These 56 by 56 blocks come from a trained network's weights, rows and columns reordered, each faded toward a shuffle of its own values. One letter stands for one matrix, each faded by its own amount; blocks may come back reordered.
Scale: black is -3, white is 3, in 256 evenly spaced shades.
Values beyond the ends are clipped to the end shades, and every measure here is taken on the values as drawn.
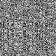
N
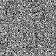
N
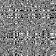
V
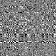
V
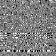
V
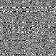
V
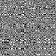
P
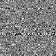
P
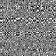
V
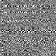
P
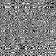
V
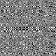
V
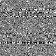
V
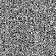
N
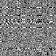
P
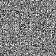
N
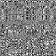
P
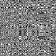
P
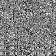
N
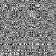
P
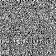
N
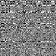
P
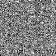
N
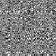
P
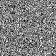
N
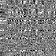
V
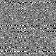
V
